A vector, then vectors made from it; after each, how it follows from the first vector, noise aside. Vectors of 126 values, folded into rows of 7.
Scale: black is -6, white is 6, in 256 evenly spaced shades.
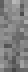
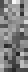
scaled up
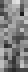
scaled up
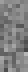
wrapped around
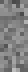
sign-scrambled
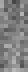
negated
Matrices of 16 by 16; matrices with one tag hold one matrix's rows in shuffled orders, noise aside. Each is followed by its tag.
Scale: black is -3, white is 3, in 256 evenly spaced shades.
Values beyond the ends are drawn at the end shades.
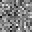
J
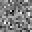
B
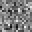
J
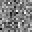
J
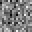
J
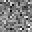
B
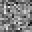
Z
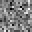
B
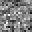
Z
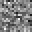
Z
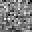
Z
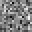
B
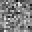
Z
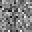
J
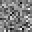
B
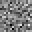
B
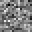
Z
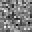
Z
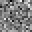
B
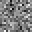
B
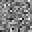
B
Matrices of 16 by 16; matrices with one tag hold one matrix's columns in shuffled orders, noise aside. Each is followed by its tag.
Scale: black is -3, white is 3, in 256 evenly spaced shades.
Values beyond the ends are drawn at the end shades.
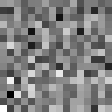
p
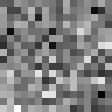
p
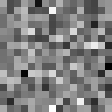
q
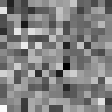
q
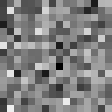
q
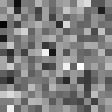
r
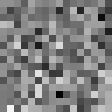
p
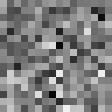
p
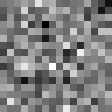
r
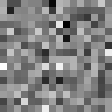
r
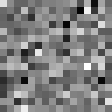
r
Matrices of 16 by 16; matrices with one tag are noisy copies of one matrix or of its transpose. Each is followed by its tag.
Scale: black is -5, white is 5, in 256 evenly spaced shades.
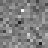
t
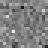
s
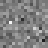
t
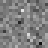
t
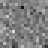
s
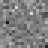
s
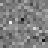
t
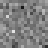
s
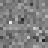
t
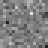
s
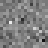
t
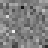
s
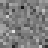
s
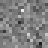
t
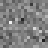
t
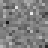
s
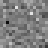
s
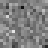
s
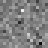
t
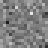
s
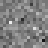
t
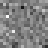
s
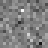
t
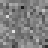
s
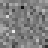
s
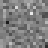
s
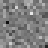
s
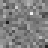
s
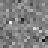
t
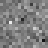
t
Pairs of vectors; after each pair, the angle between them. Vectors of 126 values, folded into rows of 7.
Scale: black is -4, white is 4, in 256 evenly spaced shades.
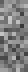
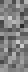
partly aligned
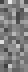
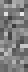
orthogonal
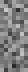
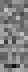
partly aligned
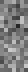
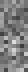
partly aligned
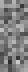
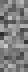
orthogonal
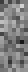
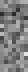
partly opposed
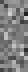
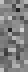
orthogonal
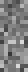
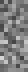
partly opposed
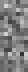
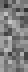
nearly opposite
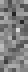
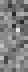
nearly parallel
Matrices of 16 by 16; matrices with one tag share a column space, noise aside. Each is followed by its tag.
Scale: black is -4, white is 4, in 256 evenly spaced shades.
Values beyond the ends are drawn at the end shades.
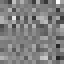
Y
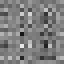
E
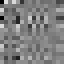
Y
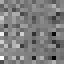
E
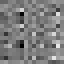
E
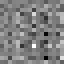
E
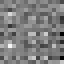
E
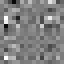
Y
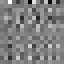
Y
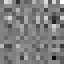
Y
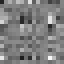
Y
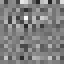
Y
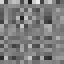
Y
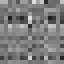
Y
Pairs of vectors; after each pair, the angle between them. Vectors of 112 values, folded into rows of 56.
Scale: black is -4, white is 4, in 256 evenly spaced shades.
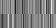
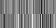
orthogonal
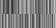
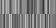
partly opposed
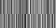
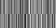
nearly parallel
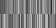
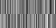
partly aligned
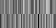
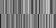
nearly parallel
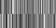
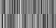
partly opposed
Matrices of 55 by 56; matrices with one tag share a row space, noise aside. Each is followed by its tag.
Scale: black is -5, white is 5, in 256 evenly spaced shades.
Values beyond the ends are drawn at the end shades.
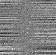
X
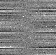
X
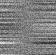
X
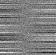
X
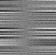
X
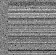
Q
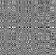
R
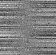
X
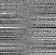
X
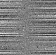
X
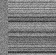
Q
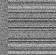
Q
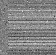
Q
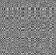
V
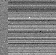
Q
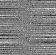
X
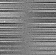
X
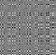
R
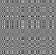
V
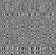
V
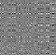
R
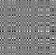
R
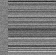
Q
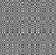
V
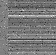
Q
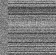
Q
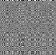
V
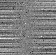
X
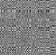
R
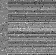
Q
